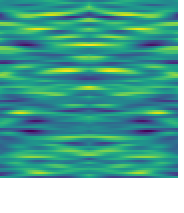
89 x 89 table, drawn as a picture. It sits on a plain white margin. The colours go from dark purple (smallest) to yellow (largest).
Mirror symmetry: left to right. Slope: none. Histogram: bell-shaped. Grain: streaks across. Average level on the scale: 50%.
